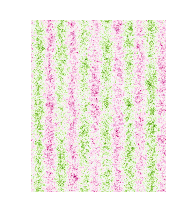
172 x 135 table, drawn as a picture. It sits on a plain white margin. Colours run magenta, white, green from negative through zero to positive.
Upright stripes repeat 6 times across the table. The values follow a bell shape. On average the colour sits 50% of the way up the scale.
